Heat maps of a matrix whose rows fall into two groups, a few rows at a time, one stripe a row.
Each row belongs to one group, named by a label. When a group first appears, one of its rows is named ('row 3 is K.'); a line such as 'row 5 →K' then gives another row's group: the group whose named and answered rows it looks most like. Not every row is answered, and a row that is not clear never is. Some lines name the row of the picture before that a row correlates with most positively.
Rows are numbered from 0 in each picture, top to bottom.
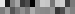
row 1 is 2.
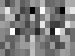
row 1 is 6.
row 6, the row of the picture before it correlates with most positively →1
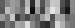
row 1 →6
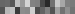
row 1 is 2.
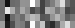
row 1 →6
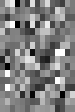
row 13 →6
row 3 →2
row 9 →6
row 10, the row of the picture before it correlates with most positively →1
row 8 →2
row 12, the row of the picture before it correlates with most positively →1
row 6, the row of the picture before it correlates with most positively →3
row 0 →2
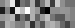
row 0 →2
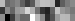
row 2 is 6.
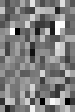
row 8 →6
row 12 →2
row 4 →2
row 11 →6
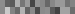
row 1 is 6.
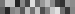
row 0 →2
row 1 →6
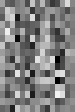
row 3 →2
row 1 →6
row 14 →2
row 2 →2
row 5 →2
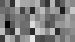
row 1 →6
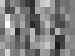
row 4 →2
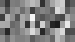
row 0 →6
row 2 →2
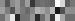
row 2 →2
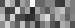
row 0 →2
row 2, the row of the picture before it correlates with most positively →2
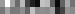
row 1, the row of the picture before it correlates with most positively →0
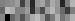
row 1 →6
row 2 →6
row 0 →6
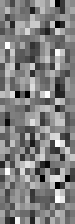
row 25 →6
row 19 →6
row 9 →2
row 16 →6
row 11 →2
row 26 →2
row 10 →6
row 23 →2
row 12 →2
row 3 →2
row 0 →2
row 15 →2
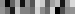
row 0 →6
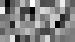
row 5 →2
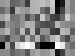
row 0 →2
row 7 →2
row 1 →2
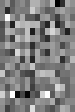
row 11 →6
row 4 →6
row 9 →2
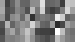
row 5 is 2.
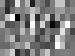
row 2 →2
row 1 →6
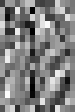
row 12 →6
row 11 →6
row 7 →6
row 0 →2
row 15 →2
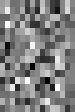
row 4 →2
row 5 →2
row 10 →2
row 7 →6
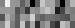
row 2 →2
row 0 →6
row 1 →2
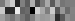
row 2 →2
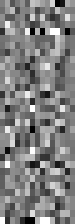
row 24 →6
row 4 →6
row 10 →6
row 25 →2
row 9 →2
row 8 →6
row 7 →6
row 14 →6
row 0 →2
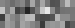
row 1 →2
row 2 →2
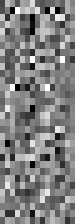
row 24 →6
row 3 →6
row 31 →6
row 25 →2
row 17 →2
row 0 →2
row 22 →2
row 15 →6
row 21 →2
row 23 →6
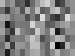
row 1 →6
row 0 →2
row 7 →6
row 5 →6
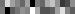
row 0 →6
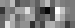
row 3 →6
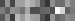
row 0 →2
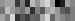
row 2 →2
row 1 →6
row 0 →2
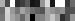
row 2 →6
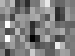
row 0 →2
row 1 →2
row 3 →6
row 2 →2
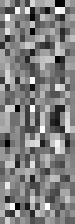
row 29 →2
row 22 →2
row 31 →6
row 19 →6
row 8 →2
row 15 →2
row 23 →2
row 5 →6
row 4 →6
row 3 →2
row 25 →6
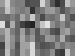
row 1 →6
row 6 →2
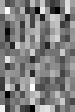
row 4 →6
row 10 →6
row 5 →6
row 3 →6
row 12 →2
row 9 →6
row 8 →6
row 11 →2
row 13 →6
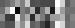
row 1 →2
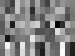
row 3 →2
